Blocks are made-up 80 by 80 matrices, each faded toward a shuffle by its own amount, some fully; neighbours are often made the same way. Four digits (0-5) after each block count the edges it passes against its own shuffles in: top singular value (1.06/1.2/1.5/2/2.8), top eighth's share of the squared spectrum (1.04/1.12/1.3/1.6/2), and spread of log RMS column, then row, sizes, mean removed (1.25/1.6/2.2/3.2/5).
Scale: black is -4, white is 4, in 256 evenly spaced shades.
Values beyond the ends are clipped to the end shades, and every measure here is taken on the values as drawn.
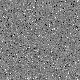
0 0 0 0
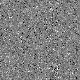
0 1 2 0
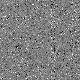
1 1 1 0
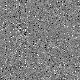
1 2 2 0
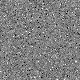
0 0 0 0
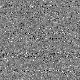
1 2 0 2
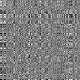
5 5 4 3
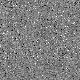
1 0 0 1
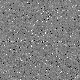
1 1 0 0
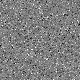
0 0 0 0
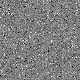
0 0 0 0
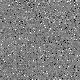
3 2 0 0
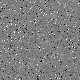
0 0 0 0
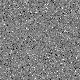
0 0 0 0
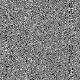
2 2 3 0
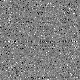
3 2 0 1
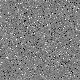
1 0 0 0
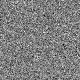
1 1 0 0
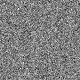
0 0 0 0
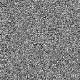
3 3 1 1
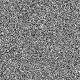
2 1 0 0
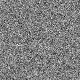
1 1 0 0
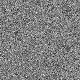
1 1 0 0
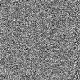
3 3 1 1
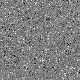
2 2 0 0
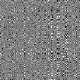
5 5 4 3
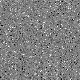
3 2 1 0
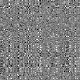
4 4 3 3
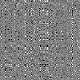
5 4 3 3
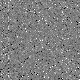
2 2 1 0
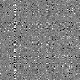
4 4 3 2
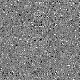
3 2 1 1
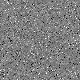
1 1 0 0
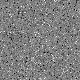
1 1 0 0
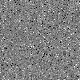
3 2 1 1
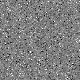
2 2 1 0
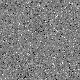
2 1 0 0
